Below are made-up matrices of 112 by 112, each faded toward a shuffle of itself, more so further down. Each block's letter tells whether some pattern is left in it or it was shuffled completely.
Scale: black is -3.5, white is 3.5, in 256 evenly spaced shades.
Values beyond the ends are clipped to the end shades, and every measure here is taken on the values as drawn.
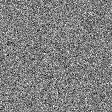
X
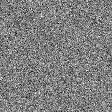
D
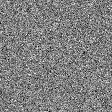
X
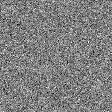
D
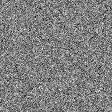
D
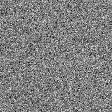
D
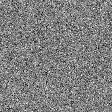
X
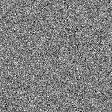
D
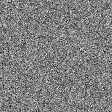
X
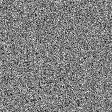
X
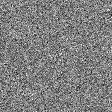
D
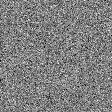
X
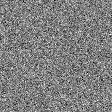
X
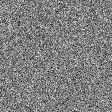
X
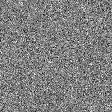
D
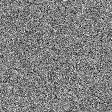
X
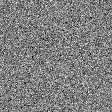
D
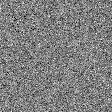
X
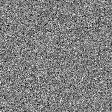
X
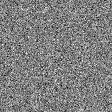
D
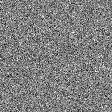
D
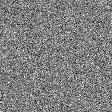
X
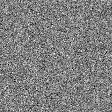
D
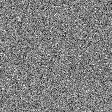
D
